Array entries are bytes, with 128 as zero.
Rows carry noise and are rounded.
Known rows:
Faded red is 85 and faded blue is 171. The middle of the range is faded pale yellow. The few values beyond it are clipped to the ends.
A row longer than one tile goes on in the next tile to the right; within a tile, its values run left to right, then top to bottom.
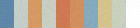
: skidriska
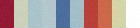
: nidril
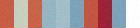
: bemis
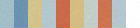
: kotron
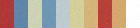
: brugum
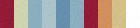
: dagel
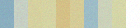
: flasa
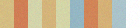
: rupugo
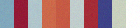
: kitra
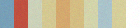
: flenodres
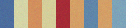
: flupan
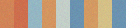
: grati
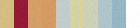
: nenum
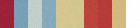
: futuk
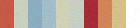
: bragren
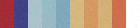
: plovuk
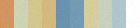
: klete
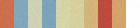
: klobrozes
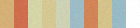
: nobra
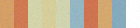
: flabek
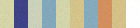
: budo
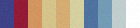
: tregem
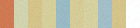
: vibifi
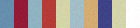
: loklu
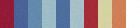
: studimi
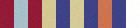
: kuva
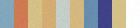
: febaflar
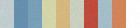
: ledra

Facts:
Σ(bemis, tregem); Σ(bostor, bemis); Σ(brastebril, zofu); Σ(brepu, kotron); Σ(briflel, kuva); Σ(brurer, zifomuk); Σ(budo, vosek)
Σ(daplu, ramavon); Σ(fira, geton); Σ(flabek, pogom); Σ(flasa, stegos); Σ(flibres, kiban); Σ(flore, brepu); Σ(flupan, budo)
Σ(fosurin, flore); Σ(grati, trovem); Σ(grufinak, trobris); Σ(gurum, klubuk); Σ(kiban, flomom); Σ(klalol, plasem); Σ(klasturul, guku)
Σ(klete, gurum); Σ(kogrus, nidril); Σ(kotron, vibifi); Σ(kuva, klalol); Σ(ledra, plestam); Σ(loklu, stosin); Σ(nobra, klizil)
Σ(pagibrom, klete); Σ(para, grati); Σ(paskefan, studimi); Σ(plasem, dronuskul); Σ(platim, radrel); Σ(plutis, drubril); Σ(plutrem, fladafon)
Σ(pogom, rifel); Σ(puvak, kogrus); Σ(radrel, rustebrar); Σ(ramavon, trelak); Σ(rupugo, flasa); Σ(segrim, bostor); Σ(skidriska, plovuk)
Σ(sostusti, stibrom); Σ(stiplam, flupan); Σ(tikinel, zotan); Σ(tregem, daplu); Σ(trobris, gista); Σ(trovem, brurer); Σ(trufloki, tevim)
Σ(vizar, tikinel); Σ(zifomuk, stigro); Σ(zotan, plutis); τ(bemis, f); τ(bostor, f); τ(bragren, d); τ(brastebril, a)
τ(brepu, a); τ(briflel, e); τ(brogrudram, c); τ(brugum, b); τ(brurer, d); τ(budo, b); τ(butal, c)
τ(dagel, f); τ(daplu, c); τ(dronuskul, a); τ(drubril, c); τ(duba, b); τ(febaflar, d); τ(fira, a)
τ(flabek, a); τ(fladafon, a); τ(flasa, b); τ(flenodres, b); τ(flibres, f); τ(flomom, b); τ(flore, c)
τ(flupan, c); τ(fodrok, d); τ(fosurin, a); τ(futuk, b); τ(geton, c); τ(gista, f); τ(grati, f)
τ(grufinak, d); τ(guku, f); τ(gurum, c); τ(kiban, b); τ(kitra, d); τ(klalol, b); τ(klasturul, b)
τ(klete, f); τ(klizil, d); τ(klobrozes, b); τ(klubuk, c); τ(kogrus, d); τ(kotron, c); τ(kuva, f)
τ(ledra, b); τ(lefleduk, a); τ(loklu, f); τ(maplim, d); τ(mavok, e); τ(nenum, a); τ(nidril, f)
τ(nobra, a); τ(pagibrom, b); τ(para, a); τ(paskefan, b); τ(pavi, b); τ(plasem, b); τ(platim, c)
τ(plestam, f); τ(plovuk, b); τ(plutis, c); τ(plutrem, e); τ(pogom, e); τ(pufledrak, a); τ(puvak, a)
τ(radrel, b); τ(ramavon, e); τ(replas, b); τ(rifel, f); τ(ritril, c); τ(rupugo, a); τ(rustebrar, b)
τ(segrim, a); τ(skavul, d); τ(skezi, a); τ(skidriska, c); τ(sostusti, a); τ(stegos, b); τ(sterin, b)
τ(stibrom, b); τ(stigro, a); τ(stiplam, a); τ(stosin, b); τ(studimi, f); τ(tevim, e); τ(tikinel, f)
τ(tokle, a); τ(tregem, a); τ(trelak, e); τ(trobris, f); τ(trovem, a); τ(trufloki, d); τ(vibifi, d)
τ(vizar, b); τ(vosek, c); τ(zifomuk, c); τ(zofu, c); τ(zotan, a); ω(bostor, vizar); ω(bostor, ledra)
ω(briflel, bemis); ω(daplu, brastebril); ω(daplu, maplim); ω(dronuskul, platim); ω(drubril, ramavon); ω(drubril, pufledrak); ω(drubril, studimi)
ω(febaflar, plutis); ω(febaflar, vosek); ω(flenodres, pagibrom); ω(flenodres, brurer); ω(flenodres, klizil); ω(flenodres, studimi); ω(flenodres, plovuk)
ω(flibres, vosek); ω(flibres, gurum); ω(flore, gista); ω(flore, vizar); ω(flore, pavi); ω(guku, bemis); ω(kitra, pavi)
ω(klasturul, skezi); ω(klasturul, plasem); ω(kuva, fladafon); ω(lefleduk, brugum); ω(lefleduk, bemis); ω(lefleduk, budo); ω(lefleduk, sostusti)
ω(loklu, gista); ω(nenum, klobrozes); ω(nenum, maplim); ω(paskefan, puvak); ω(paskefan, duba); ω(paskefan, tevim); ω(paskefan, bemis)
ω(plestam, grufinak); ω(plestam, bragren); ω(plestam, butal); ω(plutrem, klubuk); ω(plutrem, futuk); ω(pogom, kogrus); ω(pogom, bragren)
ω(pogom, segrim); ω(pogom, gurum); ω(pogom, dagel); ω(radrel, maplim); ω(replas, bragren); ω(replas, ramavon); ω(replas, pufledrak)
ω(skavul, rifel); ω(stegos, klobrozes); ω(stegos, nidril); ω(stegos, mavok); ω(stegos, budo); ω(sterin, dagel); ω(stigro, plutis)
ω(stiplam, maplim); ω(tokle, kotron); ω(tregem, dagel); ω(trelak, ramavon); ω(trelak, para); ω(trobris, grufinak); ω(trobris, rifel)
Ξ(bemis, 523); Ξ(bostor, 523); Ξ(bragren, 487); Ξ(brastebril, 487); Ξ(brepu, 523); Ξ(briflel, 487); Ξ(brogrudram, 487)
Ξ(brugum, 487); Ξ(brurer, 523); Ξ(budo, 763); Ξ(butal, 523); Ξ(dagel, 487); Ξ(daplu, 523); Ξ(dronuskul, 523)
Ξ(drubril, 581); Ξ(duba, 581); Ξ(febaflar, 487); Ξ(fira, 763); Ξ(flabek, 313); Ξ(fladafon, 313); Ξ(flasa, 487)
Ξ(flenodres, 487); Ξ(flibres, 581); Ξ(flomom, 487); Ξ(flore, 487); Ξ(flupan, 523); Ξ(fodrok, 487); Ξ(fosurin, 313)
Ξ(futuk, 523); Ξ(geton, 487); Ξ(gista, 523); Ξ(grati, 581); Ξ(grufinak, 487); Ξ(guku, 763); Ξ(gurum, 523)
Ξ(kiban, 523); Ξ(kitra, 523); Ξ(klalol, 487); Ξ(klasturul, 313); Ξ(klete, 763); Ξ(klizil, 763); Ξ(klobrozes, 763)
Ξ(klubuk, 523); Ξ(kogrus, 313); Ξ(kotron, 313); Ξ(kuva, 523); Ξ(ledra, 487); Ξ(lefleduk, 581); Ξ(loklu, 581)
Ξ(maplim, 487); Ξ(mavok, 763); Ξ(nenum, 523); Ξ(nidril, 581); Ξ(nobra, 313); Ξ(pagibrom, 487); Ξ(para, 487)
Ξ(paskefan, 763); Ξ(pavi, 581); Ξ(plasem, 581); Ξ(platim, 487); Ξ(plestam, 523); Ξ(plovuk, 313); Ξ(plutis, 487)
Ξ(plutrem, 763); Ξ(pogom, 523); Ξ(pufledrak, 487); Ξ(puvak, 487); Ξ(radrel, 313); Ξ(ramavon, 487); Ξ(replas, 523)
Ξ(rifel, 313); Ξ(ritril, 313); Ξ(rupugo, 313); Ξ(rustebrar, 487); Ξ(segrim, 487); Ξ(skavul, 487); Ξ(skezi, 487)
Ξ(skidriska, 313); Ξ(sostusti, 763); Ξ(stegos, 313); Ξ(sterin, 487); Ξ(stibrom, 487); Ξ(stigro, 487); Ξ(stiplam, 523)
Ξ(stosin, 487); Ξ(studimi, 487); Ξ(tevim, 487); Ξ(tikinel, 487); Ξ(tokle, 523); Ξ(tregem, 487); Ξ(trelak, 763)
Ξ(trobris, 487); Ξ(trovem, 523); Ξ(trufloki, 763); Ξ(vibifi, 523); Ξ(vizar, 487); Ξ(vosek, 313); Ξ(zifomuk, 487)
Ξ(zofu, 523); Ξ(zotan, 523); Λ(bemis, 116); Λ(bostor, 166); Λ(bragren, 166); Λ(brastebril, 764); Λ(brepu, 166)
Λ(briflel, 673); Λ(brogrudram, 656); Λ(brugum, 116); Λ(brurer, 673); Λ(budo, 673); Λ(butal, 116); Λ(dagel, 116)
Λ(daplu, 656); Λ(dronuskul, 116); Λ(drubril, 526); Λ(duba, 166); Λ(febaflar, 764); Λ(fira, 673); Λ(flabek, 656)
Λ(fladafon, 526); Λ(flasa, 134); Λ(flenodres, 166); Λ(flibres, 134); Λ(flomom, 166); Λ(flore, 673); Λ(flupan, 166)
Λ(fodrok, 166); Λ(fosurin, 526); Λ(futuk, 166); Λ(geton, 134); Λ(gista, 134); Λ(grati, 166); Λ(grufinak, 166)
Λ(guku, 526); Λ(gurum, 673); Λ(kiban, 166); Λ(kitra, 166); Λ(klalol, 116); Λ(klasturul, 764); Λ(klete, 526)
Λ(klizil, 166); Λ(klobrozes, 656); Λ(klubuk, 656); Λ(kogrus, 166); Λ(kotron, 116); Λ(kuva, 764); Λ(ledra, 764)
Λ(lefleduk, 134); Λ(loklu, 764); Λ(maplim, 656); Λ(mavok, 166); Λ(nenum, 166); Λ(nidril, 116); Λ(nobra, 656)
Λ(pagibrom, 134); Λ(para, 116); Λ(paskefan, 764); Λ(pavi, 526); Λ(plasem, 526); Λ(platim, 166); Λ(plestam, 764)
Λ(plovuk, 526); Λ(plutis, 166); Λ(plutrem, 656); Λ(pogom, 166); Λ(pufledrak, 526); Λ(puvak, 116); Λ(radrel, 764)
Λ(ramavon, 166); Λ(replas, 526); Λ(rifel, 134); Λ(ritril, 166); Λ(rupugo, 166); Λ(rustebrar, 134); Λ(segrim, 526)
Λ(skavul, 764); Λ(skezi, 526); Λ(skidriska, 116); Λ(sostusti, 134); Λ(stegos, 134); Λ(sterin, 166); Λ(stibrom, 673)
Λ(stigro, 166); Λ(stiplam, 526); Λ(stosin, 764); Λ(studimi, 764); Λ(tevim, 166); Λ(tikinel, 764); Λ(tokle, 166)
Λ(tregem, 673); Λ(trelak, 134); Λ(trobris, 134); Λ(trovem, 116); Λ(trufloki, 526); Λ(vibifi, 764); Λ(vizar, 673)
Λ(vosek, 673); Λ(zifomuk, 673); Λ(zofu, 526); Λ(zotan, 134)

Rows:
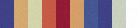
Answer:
flore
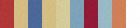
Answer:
gista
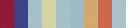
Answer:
brurer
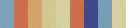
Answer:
stegos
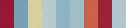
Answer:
puvak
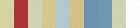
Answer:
lefleduk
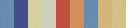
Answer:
gurum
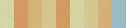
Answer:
kiban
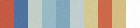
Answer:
sostusti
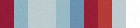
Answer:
para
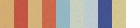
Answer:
plestam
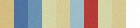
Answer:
plasem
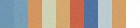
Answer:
zofu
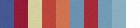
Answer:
bostor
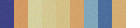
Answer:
trelak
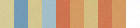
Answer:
butal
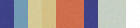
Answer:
zifomuk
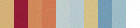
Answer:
dronuskul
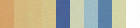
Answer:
guku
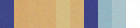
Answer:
briflel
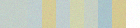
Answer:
fira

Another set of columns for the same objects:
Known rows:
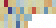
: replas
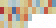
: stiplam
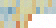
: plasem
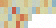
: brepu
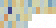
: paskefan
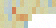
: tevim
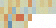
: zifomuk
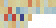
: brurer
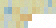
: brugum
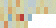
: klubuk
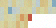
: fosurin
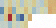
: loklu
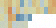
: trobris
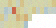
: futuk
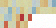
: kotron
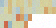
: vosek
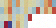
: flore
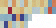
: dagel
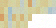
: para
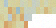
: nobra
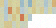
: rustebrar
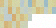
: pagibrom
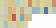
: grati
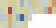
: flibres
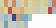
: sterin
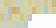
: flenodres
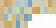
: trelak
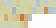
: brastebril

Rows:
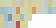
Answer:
klalol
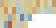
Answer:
bragren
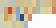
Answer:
kitra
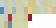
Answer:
pavi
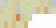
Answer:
fira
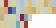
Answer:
drubril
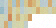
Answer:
vizar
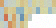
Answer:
vibifi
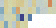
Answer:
kuva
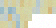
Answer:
klasturul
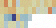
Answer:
pogom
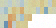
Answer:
nidril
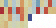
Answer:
daplu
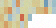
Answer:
zotan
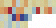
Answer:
tregem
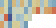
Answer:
briflel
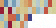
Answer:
maplim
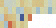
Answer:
trufloki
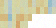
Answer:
puvak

